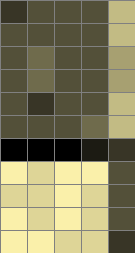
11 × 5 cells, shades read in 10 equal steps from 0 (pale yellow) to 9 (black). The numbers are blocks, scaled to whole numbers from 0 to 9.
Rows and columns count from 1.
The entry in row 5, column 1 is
6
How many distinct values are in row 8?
3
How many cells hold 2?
4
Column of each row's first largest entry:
1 1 1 1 2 1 1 5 5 5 5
